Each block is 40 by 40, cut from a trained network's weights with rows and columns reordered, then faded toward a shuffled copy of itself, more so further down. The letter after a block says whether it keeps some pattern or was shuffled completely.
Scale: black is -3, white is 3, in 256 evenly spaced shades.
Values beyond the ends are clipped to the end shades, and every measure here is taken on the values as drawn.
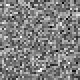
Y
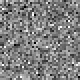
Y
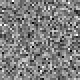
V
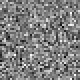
V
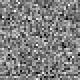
V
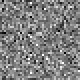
V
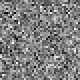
V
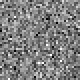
Y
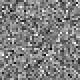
Y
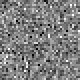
Y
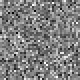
Y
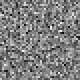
Y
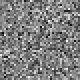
V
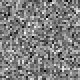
Y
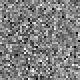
Y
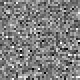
V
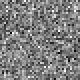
Y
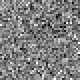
Y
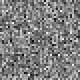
V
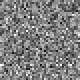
V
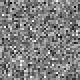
V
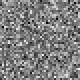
V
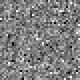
Y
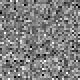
V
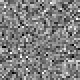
V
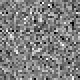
V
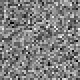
Y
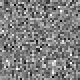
V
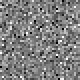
Y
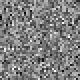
Y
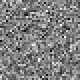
Y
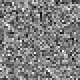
V
